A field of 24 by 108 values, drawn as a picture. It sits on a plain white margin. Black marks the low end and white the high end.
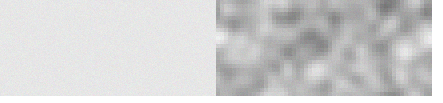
It is made of 1 by 2 panels. Panel 1,1: very high, flat. Panel 1,2: high, blotchy.
